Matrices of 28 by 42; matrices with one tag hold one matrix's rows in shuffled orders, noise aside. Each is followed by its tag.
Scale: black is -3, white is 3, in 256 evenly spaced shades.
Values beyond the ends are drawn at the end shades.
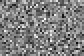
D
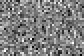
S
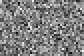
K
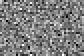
K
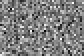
S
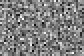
S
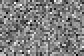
K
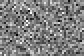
K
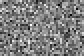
K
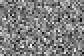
S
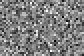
D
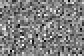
S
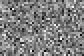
S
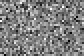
K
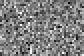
K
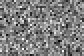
K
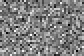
K
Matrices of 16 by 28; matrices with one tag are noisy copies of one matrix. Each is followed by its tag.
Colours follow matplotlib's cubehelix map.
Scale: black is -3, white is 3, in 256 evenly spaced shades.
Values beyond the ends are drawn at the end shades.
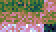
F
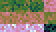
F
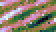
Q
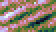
Q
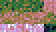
F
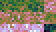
F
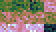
F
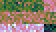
F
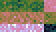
F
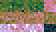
F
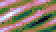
Q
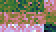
F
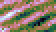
Q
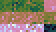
F
